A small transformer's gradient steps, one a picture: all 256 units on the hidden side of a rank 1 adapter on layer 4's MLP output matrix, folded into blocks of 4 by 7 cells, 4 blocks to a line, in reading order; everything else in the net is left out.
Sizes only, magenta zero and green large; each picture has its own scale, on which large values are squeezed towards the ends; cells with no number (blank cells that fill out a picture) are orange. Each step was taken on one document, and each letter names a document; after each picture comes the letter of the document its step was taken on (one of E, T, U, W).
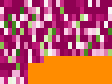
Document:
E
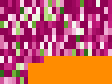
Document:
E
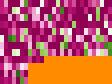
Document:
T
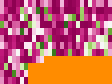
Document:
E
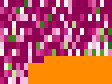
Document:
T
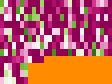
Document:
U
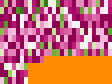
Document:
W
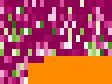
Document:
T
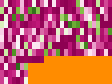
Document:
W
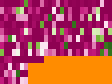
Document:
T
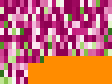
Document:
E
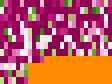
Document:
U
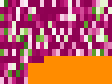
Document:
U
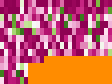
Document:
E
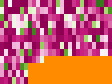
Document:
E
